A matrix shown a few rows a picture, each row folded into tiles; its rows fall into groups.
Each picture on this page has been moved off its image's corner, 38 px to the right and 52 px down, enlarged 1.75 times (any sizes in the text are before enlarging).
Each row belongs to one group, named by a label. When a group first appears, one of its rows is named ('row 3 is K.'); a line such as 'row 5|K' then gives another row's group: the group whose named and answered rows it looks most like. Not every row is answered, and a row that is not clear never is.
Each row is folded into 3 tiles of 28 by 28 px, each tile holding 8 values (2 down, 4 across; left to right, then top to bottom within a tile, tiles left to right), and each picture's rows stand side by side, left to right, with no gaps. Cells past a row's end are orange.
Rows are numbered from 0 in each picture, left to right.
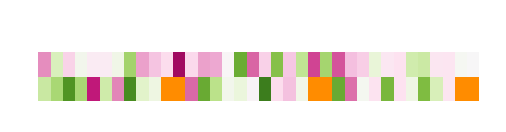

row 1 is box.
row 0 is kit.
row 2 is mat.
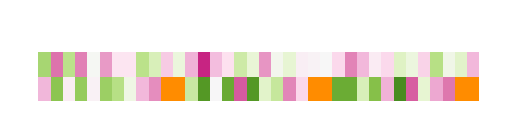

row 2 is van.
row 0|box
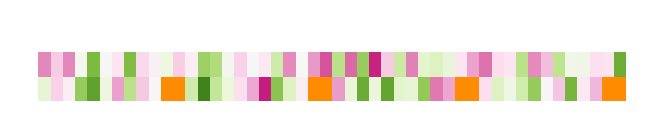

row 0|mat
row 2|box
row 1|kit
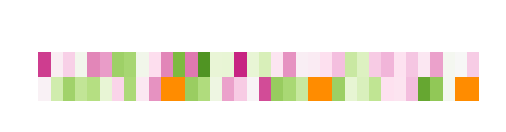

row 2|kit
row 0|mat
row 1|kit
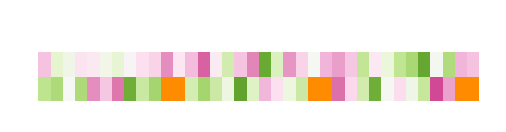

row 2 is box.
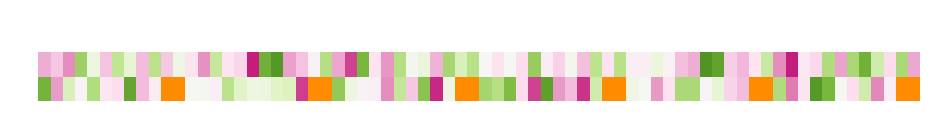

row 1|mat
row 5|mat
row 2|van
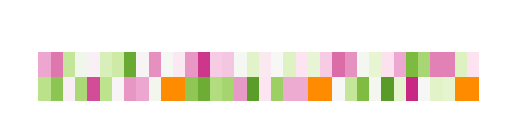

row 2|mat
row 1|van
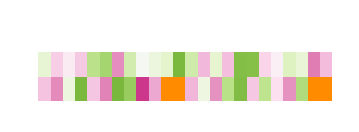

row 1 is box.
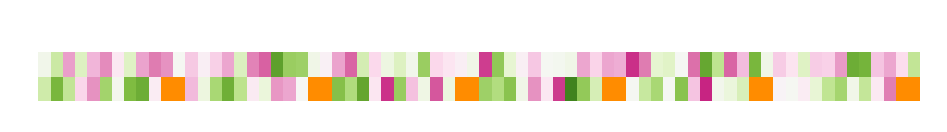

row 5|mat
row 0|kit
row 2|van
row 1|box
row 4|mat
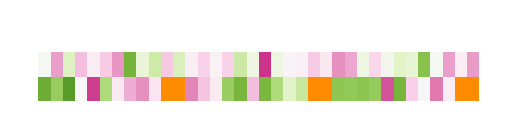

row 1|box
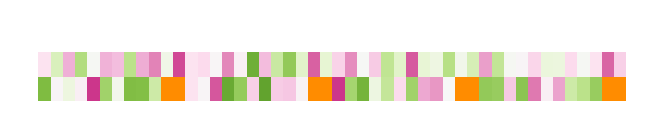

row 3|kit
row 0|kit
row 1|box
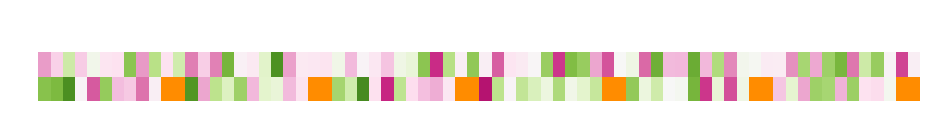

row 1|mat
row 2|van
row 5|box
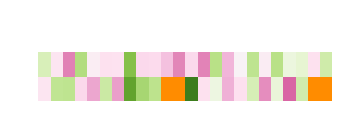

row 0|kit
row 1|van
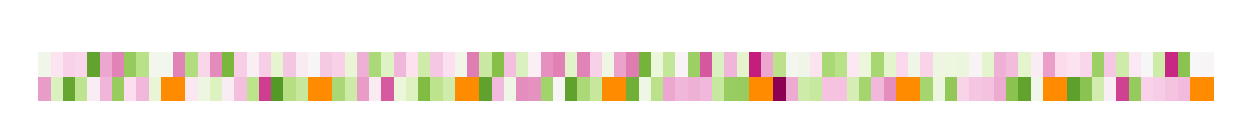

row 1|kit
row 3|kit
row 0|box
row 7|van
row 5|box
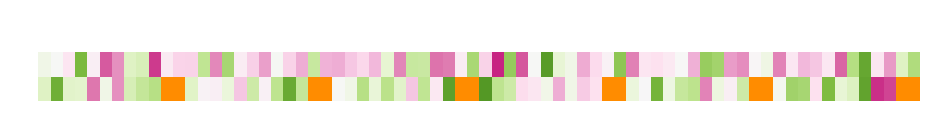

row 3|van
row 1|kit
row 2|mat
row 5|mat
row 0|kit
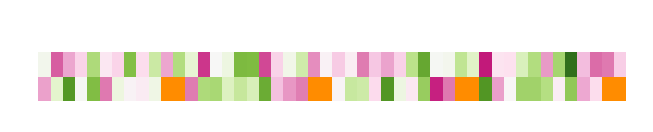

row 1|box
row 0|box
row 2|mat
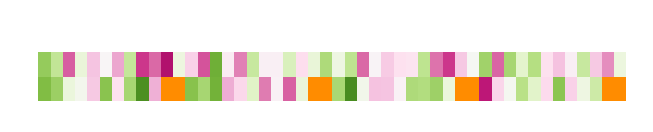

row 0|kit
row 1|van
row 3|box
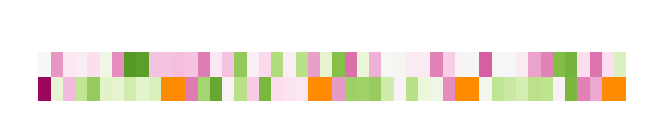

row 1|box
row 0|box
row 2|box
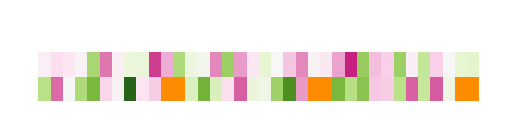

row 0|mat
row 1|kit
